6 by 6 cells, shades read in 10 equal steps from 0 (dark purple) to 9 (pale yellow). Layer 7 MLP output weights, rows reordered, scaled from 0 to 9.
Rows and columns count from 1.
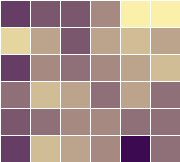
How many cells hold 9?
2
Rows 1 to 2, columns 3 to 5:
3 5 9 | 3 6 7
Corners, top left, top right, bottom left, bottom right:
2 9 2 4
